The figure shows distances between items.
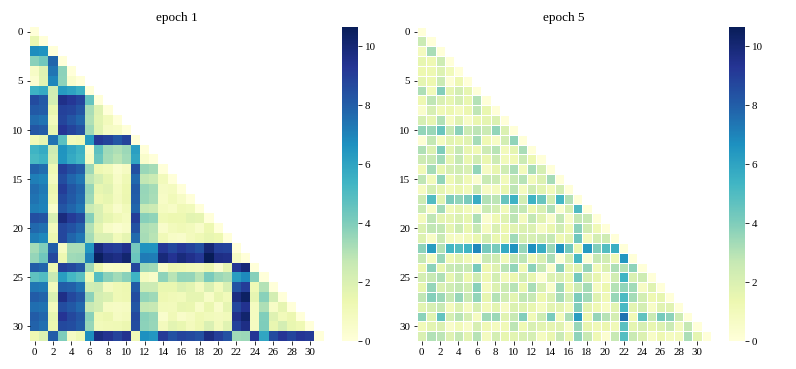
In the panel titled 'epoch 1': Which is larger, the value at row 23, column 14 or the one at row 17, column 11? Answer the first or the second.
the first
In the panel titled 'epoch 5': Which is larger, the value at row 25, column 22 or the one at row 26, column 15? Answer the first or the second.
the first
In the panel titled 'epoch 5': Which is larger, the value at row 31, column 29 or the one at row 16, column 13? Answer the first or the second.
the first
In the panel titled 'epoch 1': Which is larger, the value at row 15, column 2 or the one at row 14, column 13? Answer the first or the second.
the second
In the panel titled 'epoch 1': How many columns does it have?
32
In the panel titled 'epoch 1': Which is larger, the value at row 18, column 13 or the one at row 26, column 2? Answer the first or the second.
the first
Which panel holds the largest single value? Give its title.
epoch 1
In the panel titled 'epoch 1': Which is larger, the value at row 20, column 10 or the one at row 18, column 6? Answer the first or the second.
the second
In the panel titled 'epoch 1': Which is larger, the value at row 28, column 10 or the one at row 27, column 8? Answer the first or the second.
the second
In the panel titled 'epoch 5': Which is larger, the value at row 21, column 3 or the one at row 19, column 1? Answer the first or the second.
the second
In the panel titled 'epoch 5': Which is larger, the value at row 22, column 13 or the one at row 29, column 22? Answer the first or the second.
the second
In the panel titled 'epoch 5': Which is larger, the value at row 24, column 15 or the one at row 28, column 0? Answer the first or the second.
the first
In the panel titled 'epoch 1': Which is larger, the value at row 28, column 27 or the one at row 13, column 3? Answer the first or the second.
the second
